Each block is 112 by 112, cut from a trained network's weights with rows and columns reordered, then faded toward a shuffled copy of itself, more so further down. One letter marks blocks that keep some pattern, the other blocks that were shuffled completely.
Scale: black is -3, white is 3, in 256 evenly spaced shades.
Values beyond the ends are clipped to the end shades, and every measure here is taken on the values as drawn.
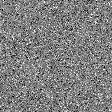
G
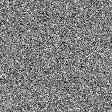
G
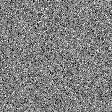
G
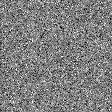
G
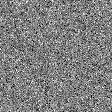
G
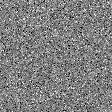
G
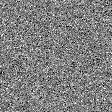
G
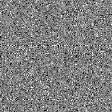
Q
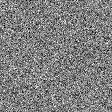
G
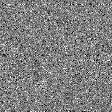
Q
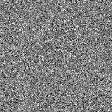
Q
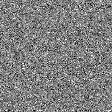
Q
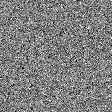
G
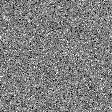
G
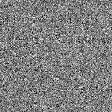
Q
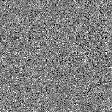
Q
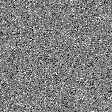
G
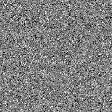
Q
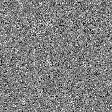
Q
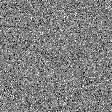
G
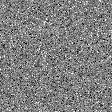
G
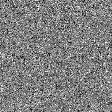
Q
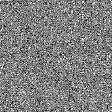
Q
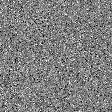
G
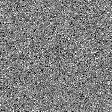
Q
